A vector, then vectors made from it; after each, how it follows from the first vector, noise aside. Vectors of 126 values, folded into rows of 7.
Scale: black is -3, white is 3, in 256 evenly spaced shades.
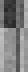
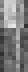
negated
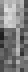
negated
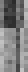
copied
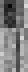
copied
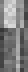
negated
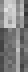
negated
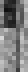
copied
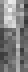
negated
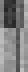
copied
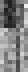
copied
